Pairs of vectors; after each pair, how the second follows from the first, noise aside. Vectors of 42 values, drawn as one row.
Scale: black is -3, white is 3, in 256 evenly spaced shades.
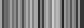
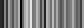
reversed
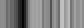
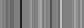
partly zeroed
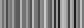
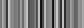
shuffled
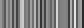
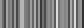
copied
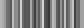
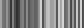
shuffled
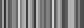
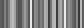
reversed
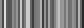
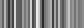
wrapped around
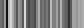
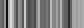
copied
